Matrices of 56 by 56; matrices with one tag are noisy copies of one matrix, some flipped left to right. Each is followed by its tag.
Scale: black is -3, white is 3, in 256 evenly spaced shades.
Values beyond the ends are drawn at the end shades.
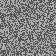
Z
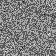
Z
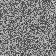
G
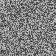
Z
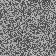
G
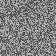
Z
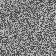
Z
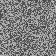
G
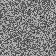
G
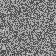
Z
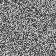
Z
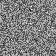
Z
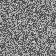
Z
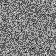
Z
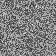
G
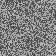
G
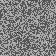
G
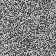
G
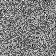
G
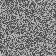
G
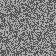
Z
